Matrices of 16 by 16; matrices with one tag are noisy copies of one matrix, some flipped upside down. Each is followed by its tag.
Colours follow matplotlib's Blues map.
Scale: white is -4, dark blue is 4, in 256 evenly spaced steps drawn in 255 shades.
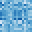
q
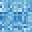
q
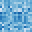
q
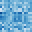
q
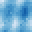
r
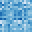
q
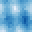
r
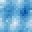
r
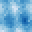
r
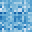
q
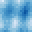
r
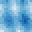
r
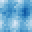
r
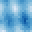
r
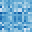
q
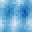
r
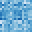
q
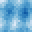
r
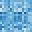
q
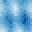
r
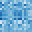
q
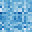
q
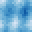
r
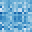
q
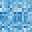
q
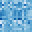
q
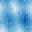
r
